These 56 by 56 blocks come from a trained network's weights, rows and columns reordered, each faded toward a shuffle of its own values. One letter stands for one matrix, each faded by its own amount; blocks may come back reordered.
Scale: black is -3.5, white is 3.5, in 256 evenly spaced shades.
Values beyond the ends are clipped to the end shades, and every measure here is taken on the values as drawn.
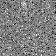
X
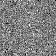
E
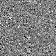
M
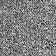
E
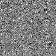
M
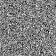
E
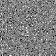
X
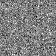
E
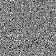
M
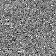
M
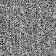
E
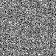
E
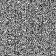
E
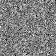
E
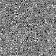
M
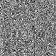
E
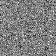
E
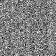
E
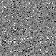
X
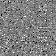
X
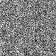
E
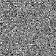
M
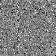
M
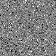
X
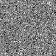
M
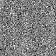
E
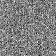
E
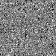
M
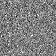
E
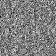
E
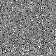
X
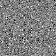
M
